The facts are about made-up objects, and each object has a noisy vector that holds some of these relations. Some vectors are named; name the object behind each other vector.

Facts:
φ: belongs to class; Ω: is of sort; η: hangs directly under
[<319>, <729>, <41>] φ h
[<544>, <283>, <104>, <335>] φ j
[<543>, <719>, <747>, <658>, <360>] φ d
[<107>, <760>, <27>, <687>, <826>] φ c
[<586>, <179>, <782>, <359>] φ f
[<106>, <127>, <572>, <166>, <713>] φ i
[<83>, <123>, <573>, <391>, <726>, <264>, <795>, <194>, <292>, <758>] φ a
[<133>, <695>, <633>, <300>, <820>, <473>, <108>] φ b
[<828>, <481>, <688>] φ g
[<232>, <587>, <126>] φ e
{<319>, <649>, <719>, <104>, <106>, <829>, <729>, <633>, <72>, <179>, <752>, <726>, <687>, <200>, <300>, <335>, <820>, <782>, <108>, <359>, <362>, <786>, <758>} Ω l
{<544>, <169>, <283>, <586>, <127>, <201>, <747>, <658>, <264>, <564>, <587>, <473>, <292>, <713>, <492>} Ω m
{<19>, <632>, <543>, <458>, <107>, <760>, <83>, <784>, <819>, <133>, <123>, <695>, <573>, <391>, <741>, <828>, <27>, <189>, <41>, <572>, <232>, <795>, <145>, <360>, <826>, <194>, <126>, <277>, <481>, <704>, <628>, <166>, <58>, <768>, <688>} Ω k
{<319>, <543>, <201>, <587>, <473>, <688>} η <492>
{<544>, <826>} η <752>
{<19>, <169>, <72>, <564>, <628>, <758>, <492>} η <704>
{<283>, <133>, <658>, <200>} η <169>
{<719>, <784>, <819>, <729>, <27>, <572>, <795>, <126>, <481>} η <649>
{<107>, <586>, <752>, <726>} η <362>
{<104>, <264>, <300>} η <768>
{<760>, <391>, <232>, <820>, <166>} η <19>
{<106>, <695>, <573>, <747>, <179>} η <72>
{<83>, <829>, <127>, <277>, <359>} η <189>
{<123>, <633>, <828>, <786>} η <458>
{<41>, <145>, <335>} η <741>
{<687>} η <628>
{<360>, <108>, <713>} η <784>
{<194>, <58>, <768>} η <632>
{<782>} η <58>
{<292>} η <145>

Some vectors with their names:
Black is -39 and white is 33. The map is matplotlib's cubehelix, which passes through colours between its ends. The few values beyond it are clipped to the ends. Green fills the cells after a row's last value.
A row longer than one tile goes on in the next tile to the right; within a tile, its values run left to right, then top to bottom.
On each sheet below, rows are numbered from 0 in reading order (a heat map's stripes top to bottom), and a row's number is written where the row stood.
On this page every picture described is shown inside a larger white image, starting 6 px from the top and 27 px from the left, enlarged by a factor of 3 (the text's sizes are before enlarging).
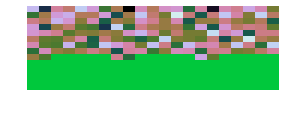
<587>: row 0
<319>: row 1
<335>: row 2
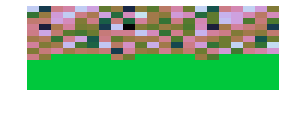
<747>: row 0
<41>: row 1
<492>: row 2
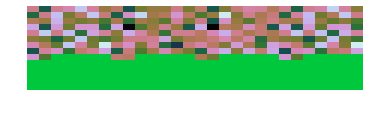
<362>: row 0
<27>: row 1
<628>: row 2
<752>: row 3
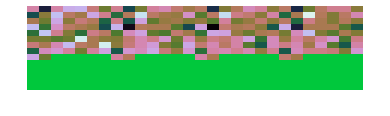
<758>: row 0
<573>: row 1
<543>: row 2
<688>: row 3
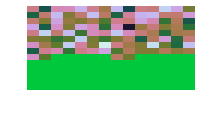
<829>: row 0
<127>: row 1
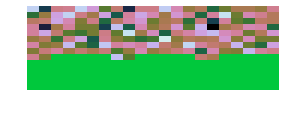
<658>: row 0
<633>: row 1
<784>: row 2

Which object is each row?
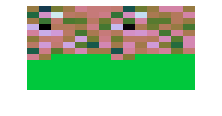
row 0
<572>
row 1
<277>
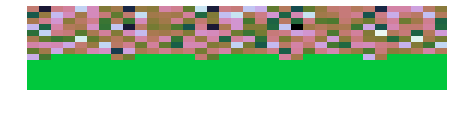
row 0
<820>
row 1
<232>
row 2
<283>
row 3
<819>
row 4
<719>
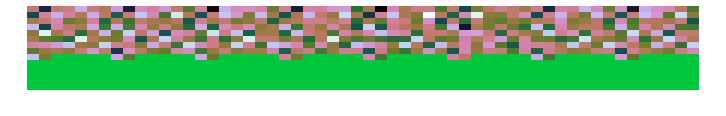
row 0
<108>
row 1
<359>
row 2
<104>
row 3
<687>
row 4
<729>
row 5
<828>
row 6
<786>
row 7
<782>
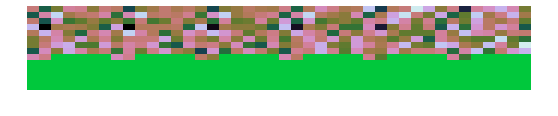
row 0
<795>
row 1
<360>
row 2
<126>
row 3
<194>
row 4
<473>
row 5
<72>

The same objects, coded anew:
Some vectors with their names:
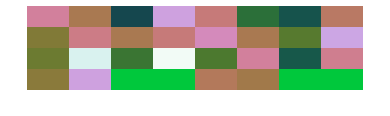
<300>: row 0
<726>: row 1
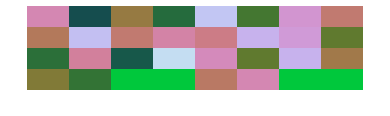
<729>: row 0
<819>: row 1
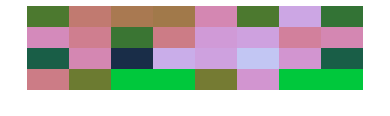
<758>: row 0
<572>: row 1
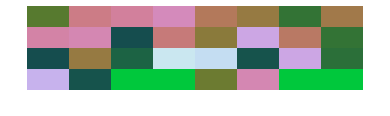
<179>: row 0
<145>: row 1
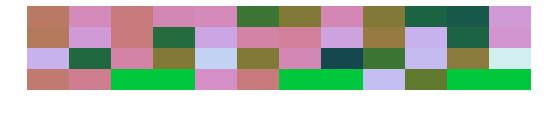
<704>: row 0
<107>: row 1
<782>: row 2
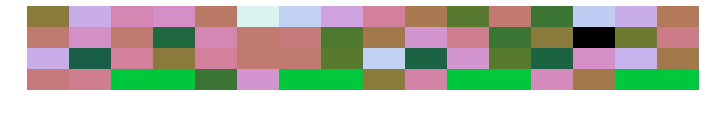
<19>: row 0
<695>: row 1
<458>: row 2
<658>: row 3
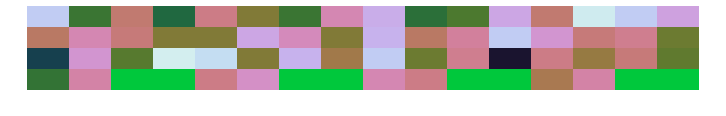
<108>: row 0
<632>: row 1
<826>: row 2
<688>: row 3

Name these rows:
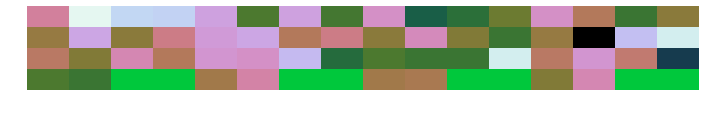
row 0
<232>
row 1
<795>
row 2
<649>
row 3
<544>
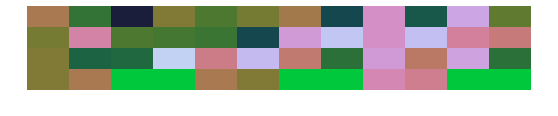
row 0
<829>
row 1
<127>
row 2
<27>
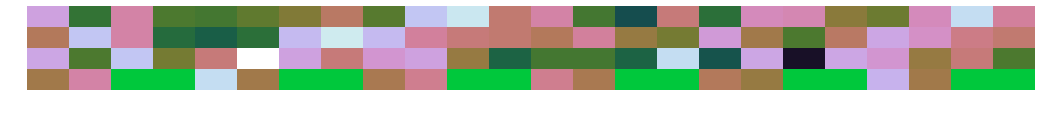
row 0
<784>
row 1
<264>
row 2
<166>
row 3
<786>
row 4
<106>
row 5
<760>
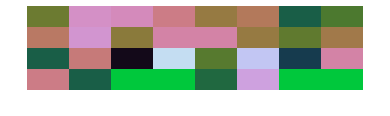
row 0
<319>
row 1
<335>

